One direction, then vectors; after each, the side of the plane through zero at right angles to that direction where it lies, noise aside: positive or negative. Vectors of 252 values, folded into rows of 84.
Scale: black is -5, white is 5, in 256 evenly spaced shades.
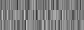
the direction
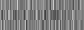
negative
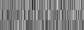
negative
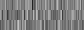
negative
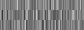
negative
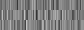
positive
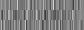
negative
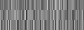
positive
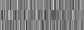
negative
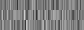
positive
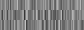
negative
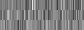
positive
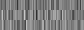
positive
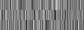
negative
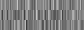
negative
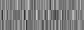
negative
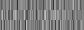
positive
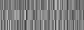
positive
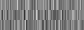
negative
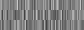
negative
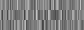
negative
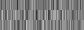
positive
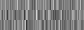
negative
